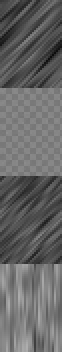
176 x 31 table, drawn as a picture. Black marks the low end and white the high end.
It is made of 4 by 1 panels. Panel 1,1: low, slanting up to the right. Panel 2,1: middling, checkered, faint in contrast. Panel 3,1: low, slanting up to the right. Panel 4,1: middling, streaked downward.
